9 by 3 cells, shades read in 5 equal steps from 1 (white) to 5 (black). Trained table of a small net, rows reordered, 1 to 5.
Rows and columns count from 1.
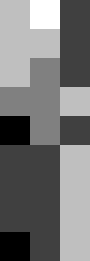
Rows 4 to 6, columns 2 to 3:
3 2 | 3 4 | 4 2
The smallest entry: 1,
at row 1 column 2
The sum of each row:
7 8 9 8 12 10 10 10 11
